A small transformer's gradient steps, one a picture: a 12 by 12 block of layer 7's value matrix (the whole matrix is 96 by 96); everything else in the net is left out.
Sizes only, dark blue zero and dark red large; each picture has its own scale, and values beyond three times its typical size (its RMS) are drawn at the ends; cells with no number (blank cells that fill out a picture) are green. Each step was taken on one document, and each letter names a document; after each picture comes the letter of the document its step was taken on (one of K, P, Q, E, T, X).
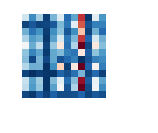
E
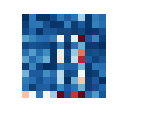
E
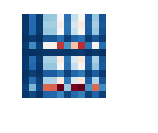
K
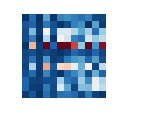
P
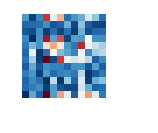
E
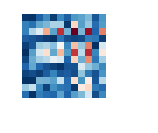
P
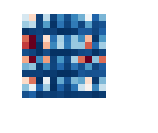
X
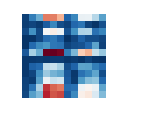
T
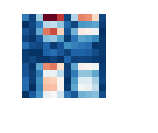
T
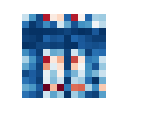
P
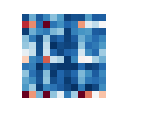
E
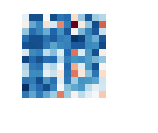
P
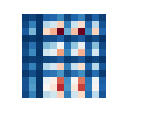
K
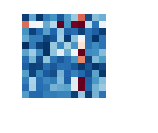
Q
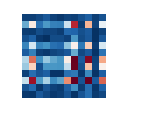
X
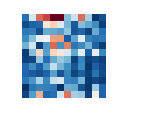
T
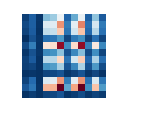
K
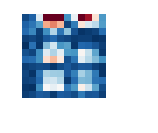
T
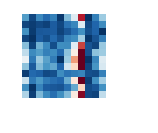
Q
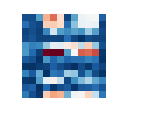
T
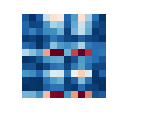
T
